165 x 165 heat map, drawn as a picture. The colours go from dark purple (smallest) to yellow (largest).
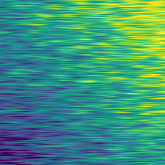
The grain runs across in streaks. On average the colour sits 50% of the way up the scale. The ninth with the lowest average is the bottom left. The ninth with the highest average is the top right. The field climbs toward the top right. The histogram is bell-shaped.
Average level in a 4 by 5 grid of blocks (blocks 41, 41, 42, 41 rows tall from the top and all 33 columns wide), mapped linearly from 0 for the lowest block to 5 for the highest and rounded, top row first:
23445 / 22344 / 12234 / 01223
